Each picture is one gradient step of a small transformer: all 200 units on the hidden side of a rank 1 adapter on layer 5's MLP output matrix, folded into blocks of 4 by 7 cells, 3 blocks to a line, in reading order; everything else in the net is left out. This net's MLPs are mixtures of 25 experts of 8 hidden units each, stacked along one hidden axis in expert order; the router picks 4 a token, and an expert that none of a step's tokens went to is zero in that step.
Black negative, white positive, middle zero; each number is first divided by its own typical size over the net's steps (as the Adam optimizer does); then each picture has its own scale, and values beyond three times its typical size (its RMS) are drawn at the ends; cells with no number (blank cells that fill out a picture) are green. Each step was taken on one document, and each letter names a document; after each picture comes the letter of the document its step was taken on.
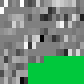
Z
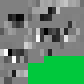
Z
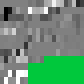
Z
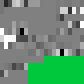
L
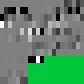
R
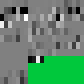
R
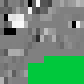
Z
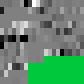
L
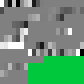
L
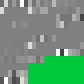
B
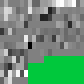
Z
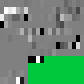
R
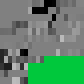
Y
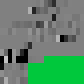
Y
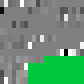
B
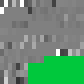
B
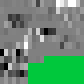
Z
